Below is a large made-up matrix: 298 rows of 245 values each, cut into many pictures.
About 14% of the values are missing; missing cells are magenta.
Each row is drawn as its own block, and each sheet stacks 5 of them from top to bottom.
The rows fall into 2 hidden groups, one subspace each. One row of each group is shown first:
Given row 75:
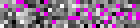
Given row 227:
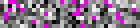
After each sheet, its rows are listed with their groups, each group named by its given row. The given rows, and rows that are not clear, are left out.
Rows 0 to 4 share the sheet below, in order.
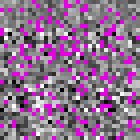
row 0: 75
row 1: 227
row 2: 227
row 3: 75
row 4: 75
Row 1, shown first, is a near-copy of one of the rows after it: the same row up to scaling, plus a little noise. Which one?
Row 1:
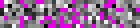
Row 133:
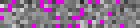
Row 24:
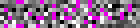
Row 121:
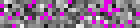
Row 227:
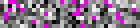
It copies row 121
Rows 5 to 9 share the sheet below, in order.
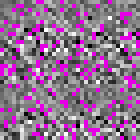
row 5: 75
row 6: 75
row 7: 75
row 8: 75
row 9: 75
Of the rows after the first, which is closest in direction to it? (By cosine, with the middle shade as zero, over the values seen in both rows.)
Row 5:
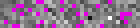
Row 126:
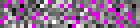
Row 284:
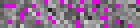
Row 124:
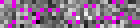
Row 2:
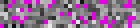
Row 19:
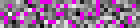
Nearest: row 284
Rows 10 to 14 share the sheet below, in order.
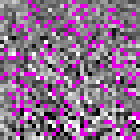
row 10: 75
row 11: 227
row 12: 75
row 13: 75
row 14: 75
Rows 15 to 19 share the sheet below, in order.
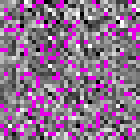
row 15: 75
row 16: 75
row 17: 75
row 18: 75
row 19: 75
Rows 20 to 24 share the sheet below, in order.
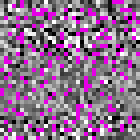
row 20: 227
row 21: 75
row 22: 227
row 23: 75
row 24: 227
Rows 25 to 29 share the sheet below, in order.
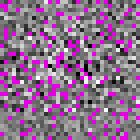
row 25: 227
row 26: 75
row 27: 75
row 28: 227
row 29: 75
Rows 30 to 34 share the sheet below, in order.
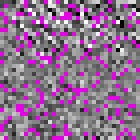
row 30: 75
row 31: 75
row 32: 227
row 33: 227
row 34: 75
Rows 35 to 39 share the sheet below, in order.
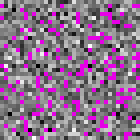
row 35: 227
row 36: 75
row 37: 227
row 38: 75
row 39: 227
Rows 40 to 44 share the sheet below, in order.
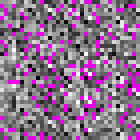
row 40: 75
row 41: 75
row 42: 75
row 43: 75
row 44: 75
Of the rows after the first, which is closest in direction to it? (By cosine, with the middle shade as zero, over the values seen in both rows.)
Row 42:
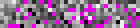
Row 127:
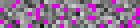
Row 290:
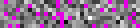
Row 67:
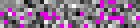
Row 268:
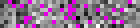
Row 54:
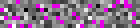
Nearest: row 290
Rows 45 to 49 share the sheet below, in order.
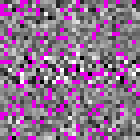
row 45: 227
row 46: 227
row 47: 75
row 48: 75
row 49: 227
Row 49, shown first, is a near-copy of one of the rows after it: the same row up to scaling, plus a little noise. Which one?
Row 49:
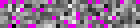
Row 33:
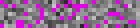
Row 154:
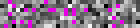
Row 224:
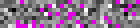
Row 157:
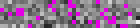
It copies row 154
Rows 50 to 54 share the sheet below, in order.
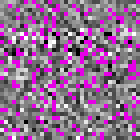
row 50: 75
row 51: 227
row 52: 227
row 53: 75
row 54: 227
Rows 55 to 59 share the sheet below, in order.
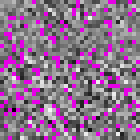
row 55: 75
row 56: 227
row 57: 75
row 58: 227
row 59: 75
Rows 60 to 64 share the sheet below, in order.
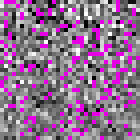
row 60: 75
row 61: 227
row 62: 227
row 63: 75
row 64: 227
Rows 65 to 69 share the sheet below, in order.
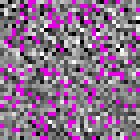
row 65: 227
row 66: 75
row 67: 75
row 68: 227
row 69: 75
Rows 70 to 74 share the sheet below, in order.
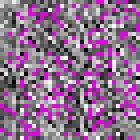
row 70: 75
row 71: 75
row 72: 227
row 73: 75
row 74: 75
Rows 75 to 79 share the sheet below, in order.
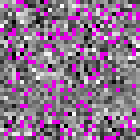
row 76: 227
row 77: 75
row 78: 227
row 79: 227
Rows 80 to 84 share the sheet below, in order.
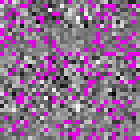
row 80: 75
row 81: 227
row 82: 75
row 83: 227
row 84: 227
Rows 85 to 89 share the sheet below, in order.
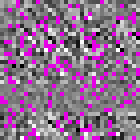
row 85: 75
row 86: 75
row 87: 227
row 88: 75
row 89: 75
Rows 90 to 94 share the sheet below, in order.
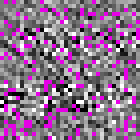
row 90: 75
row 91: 75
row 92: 75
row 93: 227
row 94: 227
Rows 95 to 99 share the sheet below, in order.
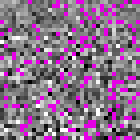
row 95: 75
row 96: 227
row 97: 227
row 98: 75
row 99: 227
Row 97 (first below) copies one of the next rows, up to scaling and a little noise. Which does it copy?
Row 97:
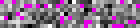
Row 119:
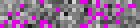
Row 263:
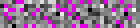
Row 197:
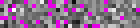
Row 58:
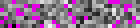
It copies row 119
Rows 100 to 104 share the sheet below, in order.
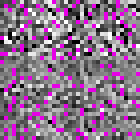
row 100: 75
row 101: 227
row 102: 75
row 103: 227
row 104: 75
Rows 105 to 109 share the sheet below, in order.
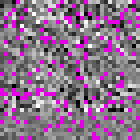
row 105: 75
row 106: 75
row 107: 75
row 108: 75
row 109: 227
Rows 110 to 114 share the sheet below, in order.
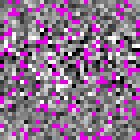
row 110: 75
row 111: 227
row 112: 75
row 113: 227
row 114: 227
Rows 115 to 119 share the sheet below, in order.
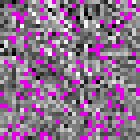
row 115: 75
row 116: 227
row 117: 75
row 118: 75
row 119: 227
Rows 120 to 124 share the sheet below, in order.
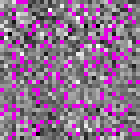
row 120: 75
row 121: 227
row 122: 227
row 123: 75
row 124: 75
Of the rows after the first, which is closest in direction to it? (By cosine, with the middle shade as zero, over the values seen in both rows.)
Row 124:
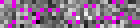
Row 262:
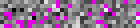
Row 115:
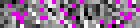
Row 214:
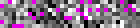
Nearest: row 214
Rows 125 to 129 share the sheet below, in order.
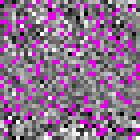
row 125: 75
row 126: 227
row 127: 75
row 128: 227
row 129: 227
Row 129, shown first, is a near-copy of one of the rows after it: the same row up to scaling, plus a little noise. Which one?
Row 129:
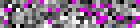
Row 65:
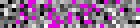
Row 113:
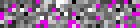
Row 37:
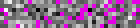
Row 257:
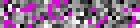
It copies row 257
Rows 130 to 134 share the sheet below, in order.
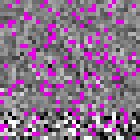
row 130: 227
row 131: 75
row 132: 75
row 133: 227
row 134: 227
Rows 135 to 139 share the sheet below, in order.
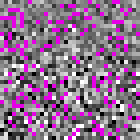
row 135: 227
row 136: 227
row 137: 227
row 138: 75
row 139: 227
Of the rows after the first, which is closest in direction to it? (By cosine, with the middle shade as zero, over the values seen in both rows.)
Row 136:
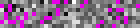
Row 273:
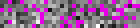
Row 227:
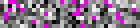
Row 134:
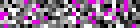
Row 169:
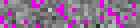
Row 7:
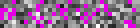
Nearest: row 134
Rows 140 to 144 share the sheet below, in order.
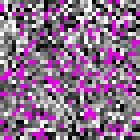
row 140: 227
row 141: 75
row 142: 227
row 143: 75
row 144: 227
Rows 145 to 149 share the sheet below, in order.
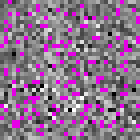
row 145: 75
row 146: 227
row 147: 75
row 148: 227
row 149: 227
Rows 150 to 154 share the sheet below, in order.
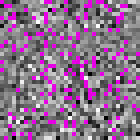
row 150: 75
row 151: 75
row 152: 75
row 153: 75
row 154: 227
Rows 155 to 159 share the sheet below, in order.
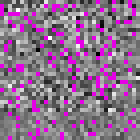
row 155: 227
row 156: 75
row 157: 227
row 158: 227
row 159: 75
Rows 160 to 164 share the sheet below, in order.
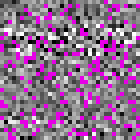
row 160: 75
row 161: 227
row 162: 75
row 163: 75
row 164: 227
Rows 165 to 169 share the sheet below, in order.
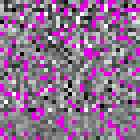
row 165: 227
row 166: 75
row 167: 227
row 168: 227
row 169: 75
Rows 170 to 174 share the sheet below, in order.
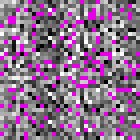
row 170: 75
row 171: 75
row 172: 227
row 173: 75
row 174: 75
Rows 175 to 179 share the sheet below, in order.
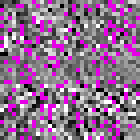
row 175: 75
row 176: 227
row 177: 75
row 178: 75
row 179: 75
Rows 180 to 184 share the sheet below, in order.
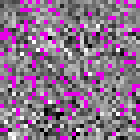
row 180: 75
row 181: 75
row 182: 75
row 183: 227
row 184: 227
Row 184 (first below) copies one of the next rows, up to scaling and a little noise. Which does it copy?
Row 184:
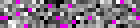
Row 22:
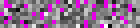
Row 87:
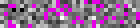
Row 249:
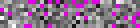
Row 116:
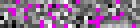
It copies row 249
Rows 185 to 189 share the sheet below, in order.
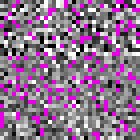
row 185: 227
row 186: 227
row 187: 227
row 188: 227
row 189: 75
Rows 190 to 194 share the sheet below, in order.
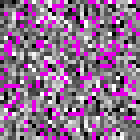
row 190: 75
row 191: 227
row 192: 75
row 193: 227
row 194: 75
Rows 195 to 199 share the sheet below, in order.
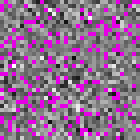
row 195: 75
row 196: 227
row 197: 227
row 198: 227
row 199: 75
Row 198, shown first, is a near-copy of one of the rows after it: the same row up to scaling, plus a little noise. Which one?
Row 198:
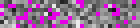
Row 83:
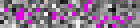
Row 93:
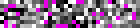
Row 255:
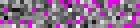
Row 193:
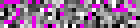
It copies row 83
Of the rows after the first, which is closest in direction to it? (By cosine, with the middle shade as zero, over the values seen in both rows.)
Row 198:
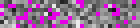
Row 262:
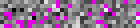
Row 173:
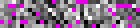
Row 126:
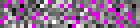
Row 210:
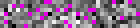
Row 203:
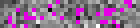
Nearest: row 262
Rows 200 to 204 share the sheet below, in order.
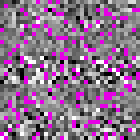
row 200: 75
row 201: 75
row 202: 75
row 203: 75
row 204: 75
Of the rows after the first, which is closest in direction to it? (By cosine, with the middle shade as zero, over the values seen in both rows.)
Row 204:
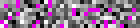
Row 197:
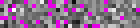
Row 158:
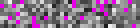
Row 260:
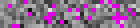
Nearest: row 158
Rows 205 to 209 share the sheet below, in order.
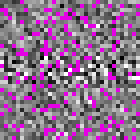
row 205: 75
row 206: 75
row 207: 227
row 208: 75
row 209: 75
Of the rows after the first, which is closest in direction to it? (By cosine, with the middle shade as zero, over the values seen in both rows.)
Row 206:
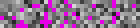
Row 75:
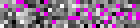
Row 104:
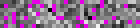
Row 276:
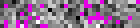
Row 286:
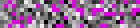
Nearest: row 75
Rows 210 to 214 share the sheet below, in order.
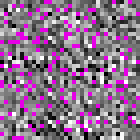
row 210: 227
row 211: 75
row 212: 227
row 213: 75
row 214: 75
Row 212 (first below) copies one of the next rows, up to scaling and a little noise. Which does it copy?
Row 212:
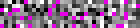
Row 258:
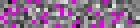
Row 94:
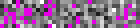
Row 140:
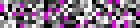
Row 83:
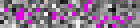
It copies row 94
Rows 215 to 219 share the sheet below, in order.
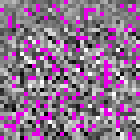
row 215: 75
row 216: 75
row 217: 75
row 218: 227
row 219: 75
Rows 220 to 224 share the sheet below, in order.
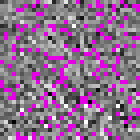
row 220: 227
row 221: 75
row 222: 75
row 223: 75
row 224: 227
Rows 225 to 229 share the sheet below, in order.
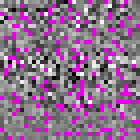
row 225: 227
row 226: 75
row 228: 75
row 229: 227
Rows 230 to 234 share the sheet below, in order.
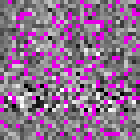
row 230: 75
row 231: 75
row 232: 227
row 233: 75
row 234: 75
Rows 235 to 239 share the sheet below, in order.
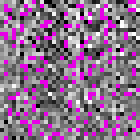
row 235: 75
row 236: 75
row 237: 75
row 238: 75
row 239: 227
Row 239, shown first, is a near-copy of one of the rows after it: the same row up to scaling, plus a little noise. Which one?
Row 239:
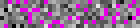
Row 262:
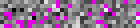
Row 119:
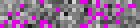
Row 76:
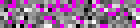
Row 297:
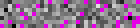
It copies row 297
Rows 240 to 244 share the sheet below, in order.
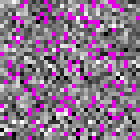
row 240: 75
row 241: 227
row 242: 75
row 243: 75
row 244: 227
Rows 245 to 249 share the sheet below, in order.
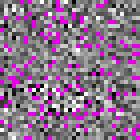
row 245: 227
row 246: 227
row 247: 227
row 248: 227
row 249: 227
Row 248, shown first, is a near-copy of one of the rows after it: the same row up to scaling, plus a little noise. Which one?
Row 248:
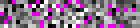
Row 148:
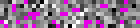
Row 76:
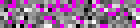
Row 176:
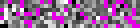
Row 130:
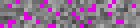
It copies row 148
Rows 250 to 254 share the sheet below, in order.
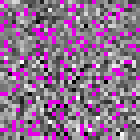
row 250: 75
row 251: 75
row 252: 227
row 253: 75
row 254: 75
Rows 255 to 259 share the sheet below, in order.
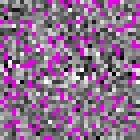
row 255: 227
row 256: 75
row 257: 227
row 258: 227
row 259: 75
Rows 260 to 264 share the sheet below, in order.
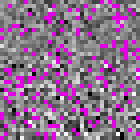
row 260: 75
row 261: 227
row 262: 227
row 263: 227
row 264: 75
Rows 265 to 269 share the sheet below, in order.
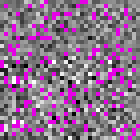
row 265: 75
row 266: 227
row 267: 227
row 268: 75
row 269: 227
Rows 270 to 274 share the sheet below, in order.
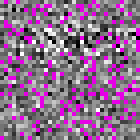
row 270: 227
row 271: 75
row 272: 227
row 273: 75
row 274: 75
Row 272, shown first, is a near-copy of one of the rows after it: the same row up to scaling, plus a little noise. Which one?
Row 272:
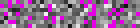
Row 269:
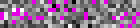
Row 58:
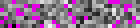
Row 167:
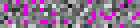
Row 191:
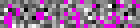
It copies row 167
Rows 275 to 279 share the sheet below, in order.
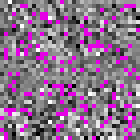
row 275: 227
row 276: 75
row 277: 227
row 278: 227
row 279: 75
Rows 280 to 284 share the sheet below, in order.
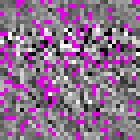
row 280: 75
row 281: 227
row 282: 75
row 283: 75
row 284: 75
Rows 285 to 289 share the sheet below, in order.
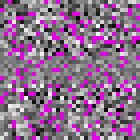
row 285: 75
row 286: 75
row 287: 75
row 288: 227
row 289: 75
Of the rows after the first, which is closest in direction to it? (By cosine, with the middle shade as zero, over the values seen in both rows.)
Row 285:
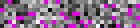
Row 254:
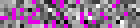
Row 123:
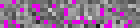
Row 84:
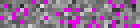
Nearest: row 84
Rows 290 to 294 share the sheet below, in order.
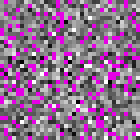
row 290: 75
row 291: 227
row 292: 227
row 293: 227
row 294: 227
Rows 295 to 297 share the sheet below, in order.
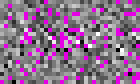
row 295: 75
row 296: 75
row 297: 227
